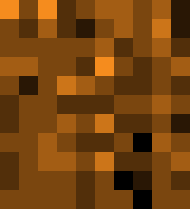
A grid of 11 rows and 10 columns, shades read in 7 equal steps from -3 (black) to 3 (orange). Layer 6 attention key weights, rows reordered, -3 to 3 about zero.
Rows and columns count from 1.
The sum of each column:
0 -2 6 1 -6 7 -5 -12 6 -7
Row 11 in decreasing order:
0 0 0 0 0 0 0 0 -1 -3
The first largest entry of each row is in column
1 9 6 6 4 9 6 3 6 2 1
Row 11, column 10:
0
